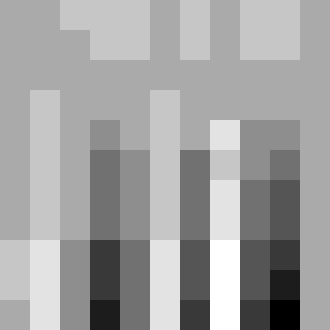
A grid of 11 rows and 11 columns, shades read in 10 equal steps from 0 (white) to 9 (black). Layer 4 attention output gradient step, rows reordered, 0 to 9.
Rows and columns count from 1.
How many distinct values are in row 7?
6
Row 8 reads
3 2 3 5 4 2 5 1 5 6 3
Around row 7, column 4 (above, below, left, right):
5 5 3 4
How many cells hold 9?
1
